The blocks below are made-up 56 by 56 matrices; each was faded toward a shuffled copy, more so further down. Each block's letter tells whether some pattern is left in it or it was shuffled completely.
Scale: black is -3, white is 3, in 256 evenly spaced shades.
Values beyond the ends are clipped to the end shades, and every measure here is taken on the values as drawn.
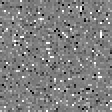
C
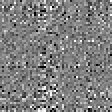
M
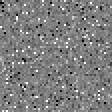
C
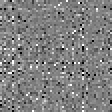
M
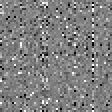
M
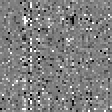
M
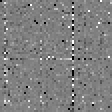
M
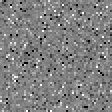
C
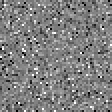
C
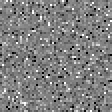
C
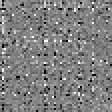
M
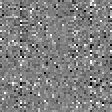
M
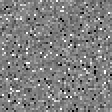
C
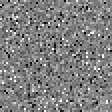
C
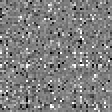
M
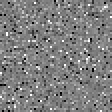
C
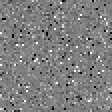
C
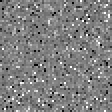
C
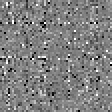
M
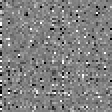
M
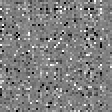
M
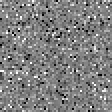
C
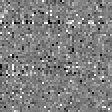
M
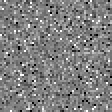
C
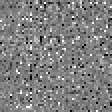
M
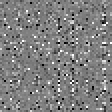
M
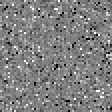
C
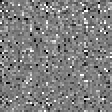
M
